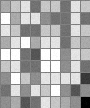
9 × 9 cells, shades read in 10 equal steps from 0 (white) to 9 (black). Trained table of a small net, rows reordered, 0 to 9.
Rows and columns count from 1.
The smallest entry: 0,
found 10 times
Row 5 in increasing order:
0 0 0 0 1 2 4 5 6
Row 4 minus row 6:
1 0 -5 -2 1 1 1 1 -2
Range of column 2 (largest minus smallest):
3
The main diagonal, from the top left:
3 3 5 3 0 0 1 6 9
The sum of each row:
23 25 25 19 18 23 21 27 37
